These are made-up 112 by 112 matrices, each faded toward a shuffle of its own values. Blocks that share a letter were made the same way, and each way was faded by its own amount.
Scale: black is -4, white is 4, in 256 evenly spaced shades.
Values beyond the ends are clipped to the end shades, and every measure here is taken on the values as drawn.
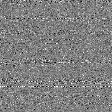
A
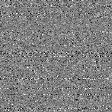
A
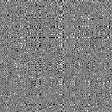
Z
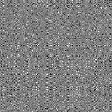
Z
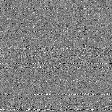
A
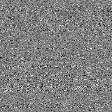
A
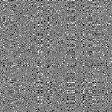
Z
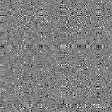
Z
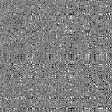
Z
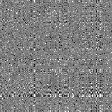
Z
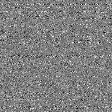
A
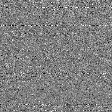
A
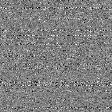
A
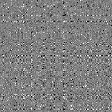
Z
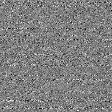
A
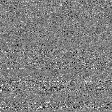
A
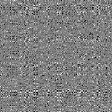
Z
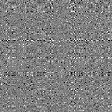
Z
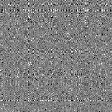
Z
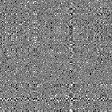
Z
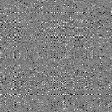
Z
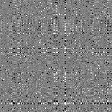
Z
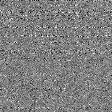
A
